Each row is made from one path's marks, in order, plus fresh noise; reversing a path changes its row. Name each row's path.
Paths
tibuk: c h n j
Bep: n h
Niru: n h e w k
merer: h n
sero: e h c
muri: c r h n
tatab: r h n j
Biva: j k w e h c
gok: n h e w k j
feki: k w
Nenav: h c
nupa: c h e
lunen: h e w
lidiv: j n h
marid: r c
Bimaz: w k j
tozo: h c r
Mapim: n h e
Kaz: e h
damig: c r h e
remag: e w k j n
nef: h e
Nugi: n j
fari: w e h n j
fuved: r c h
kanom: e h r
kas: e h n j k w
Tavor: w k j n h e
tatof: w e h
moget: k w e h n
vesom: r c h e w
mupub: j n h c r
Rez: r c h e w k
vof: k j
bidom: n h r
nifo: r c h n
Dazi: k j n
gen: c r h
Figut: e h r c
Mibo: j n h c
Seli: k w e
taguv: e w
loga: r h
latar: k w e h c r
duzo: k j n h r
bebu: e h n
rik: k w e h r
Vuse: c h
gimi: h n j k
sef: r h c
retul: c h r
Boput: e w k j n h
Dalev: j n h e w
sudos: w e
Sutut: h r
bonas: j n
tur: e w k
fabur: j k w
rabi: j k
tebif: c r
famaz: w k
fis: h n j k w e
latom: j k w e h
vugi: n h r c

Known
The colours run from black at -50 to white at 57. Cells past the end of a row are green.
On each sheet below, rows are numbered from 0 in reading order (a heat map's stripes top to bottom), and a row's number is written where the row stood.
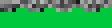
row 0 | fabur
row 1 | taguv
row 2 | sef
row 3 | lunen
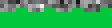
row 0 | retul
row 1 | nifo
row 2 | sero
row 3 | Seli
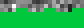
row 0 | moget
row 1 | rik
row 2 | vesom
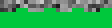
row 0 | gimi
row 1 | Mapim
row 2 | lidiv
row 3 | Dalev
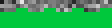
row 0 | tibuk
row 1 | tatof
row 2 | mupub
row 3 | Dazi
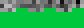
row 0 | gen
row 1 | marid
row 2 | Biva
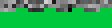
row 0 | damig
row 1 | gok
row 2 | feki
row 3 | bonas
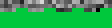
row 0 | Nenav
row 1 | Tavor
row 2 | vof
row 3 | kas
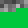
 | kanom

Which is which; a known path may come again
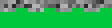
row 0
damig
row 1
gen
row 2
Bep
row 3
bidom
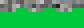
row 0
latom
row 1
nef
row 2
loga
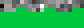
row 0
lidiv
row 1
moget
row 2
Seli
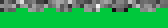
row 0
Nugi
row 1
retul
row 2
sudos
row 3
bebu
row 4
rabi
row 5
tebif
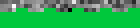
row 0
merer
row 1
Vuse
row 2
Niru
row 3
remag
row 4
Nenav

